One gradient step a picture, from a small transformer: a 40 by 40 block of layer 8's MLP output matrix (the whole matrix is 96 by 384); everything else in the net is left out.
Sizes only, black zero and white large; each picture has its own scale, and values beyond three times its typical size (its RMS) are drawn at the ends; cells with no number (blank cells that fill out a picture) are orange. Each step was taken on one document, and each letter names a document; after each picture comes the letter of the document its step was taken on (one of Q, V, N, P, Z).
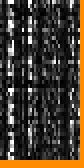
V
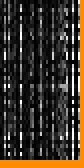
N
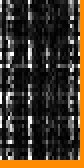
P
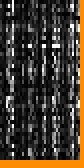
V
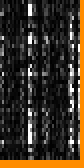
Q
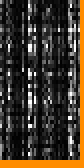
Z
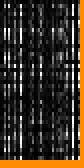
N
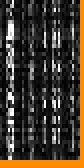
V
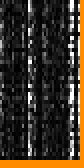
Q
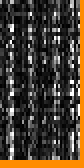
V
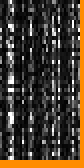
V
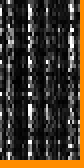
P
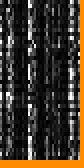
P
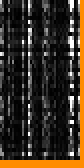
Q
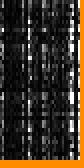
Q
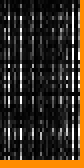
N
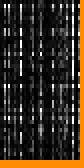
N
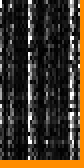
P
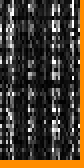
V
